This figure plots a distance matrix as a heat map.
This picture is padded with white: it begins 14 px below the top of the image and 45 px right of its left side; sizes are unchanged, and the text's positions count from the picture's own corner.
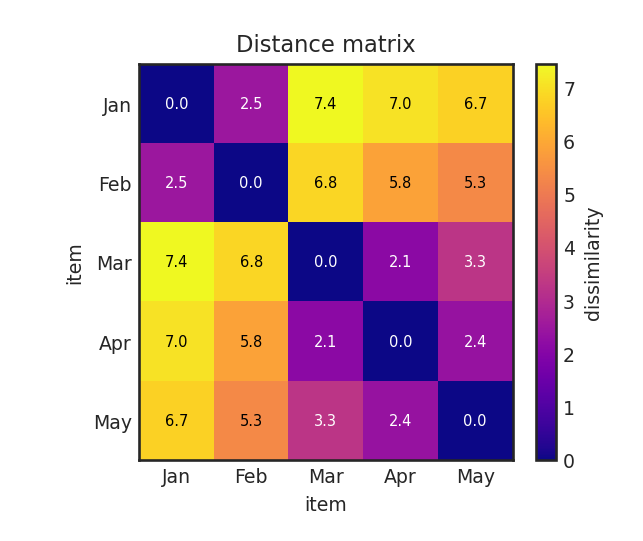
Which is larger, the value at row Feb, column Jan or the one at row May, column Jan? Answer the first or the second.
the second
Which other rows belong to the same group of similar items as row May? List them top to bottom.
Mar, Apr
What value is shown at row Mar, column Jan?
7.4
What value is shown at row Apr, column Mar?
2.1
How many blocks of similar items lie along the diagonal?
2
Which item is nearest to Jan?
Feb
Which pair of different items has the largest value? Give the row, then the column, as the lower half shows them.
Mar, Jan
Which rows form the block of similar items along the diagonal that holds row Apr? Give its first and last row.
Mar to May
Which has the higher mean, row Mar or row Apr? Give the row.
Mar
